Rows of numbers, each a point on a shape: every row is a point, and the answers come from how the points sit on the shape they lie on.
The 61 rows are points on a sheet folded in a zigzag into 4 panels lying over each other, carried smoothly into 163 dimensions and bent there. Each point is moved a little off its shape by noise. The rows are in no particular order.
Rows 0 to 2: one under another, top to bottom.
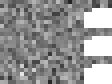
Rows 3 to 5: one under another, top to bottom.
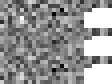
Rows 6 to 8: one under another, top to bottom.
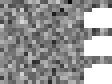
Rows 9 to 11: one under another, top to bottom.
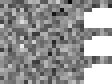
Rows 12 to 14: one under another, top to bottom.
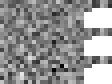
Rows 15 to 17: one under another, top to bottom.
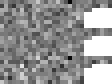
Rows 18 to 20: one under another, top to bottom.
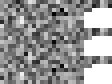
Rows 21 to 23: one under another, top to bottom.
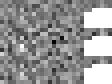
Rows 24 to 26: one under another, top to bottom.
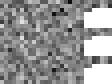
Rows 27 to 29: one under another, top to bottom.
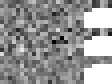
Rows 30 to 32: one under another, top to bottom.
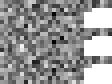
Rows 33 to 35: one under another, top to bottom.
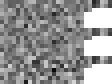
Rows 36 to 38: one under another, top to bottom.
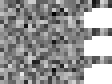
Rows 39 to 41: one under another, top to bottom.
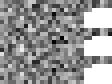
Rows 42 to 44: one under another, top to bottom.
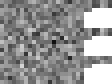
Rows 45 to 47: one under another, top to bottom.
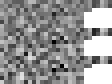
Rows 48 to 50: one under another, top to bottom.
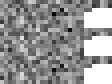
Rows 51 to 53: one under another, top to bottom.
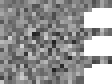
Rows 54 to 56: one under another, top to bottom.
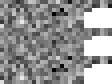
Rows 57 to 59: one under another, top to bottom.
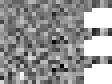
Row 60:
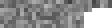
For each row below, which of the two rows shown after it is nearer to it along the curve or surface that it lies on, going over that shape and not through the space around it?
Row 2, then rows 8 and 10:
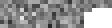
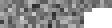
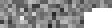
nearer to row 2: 10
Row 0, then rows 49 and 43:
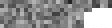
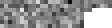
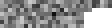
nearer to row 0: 43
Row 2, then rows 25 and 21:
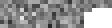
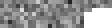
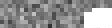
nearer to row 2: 25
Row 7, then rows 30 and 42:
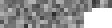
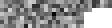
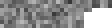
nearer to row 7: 30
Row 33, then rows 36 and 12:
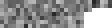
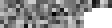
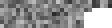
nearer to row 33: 36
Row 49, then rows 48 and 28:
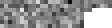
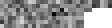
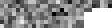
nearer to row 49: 28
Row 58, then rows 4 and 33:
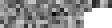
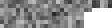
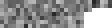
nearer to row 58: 4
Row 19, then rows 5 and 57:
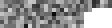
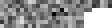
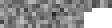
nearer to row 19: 57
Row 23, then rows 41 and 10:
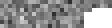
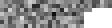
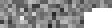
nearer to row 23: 10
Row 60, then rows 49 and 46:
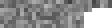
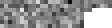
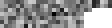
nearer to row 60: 46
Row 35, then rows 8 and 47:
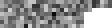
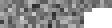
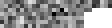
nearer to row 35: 8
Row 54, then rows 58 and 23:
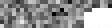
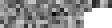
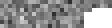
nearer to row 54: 23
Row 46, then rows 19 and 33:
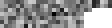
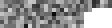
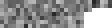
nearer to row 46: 19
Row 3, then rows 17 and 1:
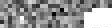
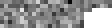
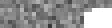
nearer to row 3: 17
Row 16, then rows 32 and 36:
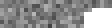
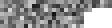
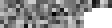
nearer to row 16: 32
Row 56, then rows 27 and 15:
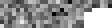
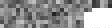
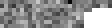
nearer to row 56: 15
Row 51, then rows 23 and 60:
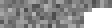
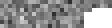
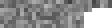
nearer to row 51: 60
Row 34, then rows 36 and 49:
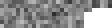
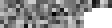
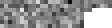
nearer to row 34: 36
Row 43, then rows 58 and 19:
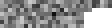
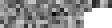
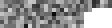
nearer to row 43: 19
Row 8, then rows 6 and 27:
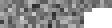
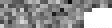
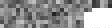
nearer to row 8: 27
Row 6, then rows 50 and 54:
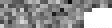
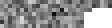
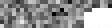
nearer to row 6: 54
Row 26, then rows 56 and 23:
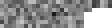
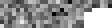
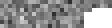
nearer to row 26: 23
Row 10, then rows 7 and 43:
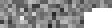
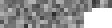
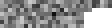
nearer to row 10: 43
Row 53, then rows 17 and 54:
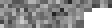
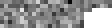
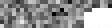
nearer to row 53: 54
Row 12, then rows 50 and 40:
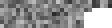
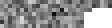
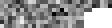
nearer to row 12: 50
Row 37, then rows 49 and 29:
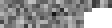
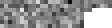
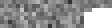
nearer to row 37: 29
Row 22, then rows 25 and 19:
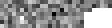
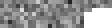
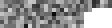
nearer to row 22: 25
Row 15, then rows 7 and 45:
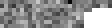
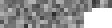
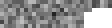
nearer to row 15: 45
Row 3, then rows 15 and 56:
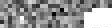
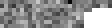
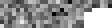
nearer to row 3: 56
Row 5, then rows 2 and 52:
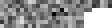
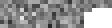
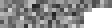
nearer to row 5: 2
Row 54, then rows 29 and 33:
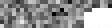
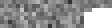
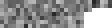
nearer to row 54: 29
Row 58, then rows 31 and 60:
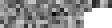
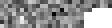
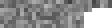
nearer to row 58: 60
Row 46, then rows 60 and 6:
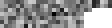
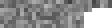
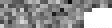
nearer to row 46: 60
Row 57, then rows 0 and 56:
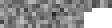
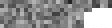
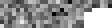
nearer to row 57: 0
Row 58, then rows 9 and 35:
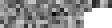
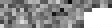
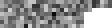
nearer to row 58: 35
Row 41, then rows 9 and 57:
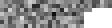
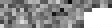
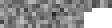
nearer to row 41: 57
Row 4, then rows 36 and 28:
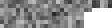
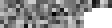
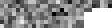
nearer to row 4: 36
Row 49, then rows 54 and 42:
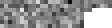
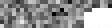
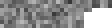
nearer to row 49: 54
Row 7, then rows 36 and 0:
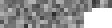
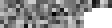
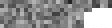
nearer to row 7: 36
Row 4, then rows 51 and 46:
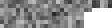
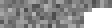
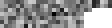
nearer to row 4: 46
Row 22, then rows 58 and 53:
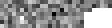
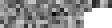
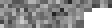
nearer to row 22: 53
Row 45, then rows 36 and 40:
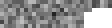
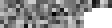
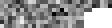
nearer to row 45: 36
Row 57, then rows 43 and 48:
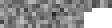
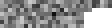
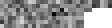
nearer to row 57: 43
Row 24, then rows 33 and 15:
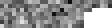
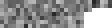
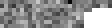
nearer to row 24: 15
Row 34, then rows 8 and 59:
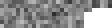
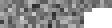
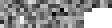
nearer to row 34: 8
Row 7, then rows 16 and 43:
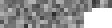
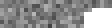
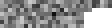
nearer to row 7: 16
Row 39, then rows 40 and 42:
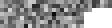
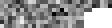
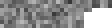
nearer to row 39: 42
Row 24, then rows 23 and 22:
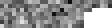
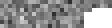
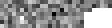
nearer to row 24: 22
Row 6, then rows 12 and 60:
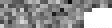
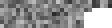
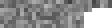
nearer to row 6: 12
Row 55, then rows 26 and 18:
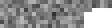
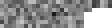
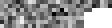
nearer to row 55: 26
